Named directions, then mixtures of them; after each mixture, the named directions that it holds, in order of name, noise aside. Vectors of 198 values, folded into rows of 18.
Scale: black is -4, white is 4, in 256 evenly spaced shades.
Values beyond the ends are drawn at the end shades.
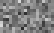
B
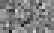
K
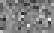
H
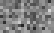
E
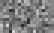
B, K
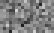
K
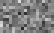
B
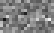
B, H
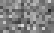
E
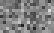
E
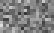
B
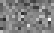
H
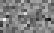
B, H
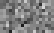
K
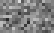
B, E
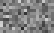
B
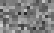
B, E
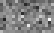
H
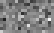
H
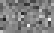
H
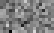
K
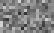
B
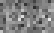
E, H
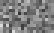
B, K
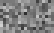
B, E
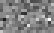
B, H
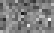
H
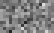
B, K
